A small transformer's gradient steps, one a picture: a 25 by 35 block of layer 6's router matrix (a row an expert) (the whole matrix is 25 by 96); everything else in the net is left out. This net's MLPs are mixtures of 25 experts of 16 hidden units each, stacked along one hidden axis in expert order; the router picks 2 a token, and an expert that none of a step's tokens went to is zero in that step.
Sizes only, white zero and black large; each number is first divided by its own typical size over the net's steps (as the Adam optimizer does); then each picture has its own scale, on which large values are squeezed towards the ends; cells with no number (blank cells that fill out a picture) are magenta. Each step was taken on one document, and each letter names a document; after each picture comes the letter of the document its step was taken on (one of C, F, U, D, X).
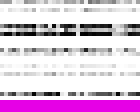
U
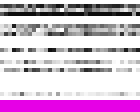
U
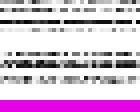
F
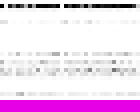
F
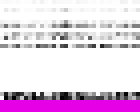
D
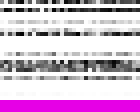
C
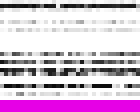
F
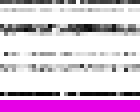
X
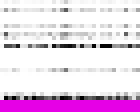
D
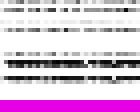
F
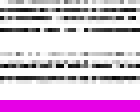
C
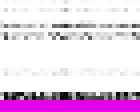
D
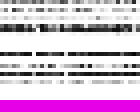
X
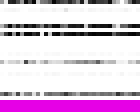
U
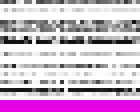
X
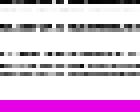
X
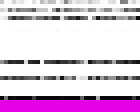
C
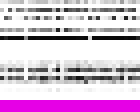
C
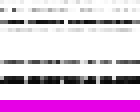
C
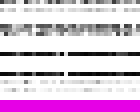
X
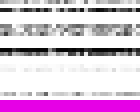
X
